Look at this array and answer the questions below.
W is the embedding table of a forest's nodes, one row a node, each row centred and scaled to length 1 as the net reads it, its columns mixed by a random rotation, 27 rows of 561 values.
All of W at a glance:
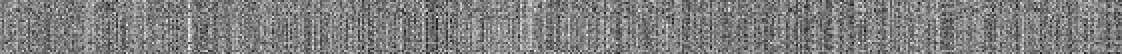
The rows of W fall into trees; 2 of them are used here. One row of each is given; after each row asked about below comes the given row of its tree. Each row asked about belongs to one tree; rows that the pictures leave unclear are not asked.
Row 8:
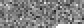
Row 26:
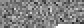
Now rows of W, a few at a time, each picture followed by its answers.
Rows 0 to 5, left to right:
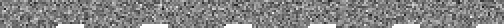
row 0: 26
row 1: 8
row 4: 8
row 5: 8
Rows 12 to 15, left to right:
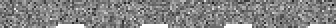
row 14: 26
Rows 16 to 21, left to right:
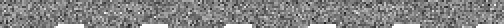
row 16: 26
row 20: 26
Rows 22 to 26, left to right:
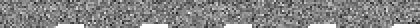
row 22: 26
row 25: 8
